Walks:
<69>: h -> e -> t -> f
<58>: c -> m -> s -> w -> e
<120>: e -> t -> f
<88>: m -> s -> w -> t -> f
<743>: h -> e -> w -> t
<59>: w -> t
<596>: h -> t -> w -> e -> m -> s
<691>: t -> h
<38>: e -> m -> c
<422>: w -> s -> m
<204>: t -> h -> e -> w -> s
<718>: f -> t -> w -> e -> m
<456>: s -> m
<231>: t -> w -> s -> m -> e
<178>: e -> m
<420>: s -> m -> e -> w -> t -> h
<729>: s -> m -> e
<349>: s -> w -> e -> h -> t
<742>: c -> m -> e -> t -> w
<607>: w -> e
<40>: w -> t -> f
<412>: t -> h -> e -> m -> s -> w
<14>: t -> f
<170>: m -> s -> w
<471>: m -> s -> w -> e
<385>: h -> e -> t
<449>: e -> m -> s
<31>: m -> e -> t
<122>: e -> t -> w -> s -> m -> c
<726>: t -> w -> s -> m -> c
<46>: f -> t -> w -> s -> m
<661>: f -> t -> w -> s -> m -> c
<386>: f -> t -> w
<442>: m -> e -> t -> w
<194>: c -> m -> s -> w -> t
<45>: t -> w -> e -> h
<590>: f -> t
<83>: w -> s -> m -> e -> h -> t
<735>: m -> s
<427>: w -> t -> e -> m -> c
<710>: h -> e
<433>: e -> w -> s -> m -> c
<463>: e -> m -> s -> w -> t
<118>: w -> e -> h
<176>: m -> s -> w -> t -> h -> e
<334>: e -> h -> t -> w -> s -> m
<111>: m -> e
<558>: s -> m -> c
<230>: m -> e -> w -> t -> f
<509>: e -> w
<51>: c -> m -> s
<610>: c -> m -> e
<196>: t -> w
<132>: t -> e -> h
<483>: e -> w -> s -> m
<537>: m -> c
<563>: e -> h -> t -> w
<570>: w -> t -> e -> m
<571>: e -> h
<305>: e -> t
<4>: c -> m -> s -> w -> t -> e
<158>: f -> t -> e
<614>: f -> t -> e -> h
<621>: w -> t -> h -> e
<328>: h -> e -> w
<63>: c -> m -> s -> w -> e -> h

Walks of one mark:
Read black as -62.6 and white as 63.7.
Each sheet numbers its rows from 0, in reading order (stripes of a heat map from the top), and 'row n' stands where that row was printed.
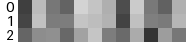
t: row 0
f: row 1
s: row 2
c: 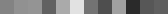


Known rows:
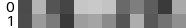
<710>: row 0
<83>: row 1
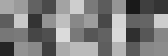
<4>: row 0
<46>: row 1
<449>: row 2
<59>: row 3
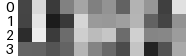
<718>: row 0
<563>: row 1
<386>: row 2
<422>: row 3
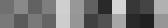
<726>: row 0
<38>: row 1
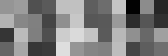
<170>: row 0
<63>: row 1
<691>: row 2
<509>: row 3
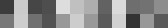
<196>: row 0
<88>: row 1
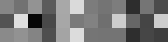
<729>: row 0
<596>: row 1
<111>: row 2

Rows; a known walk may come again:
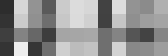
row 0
<14>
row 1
<590>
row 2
<607>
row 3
<386>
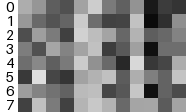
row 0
<4>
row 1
<433>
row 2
<305>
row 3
<558>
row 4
<726>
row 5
<743>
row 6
<51>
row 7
<132>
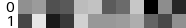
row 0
<170>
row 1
<563>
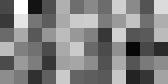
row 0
<204>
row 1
<614>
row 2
<661>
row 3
<58>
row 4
<83>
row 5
<483>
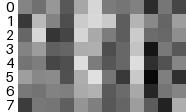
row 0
<729>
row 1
<691>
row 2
<412>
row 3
<735>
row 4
<449>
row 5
<194>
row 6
<456>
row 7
<427>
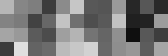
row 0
<63>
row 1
<122>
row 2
<471>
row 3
<158>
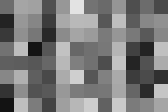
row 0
<31>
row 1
<59>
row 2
<118>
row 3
<334>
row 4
<422>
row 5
<742>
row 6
<570>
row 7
<40>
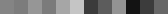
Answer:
<537>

